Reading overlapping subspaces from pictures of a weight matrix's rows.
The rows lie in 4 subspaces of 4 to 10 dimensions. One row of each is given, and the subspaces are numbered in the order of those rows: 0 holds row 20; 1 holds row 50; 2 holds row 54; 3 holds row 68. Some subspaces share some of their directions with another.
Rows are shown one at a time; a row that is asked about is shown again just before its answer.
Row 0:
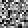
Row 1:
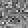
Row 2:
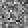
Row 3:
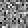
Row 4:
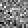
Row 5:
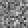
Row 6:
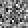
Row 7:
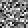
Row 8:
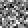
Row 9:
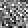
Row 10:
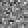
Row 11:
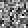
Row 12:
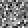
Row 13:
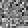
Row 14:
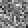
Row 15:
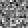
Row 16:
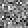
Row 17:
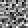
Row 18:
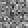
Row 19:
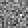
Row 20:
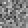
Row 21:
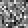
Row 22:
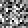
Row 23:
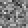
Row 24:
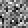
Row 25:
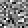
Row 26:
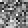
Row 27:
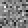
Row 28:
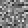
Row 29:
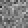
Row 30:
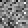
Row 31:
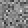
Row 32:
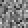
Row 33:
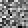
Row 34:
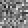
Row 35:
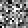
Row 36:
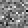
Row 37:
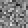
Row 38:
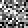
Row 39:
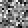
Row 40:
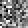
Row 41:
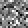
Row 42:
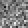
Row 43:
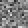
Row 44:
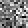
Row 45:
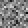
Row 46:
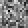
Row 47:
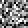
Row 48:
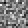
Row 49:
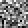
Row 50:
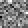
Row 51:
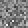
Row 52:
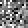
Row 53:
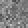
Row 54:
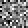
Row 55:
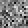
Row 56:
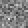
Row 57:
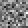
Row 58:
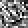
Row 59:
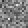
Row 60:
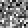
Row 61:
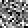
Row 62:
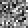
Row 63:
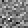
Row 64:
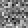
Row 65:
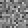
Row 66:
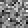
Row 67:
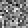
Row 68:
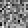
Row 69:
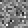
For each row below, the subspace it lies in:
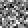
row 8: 1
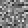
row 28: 2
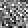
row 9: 2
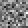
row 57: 1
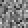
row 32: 3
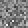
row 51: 2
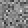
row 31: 2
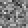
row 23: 0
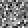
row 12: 3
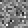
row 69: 2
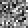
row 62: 3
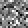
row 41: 1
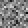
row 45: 1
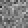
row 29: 2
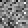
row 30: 2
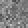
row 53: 3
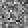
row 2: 0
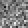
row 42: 3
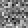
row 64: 3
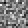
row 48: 3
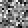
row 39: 0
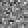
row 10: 2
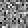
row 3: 3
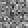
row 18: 3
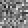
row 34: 3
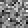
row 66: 2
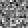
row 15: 2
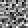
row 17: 3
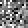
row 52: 3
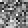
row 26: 2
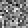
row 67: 1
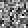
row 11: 0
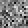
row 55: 2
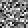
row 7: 0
